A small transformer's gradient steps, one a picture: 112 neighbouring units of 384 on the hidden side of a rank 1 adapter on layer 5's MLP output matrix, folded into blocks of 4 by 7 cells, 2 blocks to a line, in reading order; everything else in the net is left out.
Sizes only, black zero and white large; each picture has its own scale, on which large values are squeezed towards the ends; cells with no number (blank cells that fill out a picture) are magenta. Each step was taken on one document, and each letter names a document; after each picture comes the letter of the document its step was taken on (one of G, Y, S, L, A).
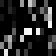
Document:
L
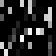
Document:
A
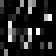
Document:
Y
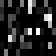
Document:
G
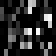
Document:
G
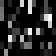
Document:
G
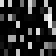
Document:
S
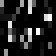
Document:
Y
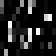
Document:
Y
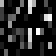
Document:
Y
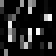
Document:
Y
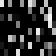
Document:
S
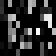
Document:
G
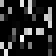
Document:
A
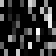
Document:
S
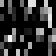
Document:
L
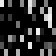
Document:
S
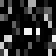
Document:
L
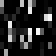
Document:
Y
